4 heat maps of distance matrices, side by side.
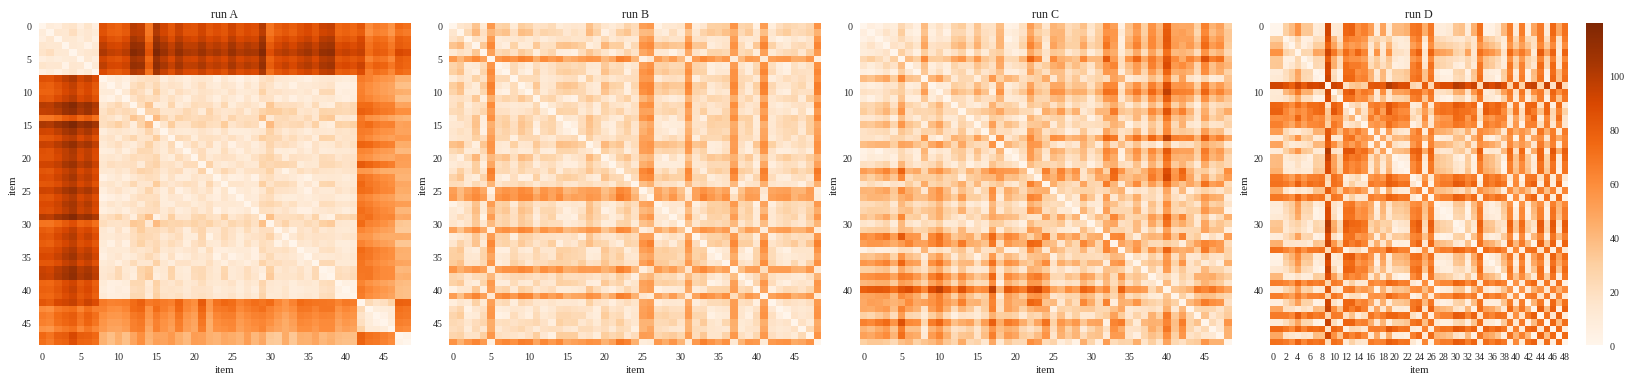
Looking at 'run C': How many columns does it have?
49
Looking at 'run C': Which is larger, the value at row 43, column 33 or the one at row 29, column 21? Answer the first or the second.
the first
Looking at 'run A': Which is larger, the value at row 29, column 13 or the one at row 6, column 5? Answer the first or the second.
the first
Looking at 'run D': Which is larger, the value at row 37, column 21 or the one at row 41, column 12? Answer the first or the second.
the first
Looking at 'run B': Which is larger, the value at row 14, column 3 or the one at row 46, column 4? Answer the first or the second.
the first
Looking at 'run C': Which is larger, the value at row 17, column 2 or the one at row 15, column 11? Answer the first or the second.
the second
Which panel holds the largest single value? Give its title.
run A
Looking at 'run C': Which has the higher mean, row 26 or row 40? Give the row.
40
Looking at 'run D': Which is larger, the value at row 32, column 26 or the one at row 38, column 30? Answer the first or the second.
the first
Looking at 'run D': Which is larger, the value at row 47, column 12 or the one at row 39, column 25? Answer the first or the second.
the first
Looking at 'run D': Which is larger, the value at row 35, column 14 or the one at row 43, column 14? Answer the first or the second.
the second
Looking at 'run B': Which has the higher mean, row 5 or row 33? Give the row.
5
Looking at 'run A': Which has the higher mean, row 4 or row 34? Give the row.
4
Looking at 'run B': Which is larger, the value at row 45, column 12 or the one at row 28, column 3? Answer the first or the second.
the second
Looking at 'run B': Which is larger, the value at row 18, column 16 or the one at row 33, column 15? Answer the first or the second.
the first
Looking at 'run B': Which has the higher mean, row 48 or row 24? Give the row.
48
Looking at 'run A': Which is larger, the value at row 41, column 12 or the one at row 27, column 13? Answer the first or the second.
the first
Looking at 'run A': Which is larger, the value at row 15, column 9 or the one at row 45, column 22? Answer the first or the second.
the second
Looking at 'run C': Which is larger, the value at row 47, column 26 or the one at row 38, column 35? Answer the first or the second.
the first
